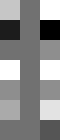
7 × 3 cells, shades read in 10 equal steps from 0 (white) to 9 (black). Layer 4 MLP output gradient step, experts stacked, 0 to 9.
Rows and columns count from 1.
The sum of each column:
27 35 24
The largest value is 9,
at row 2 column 3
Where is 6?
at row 7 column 3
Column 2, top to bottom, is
5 5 5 5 5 5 5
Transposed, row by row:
2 8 5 0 4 3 5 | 5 5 5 5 5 5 5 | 0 9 4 0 4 1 6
